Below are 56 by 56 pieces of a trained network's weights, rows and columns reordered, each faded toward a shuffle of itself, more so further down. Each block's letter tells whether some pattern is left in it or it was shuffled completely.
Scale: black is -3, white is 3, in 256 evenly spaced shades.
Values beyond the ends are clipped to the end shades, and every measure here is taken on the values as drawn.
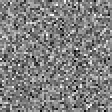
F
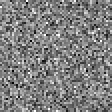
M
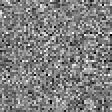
F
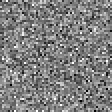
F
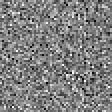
F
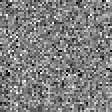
F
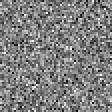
F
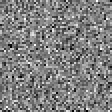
F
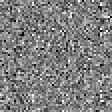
F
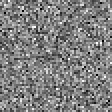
M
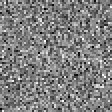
M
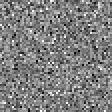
M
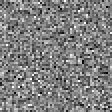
M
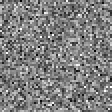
M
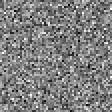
M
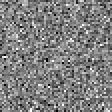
M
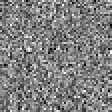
F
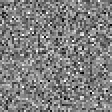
F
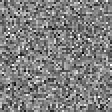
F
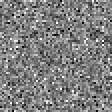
M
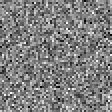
M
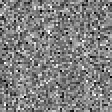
M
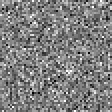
M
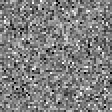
M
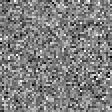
F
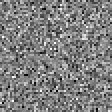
M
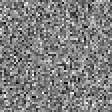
M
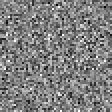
F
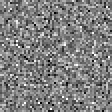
F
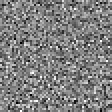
F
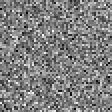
M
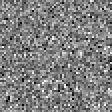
M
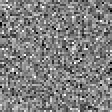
M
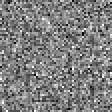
M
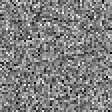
F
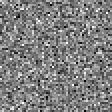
M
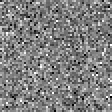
M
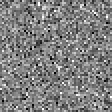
M
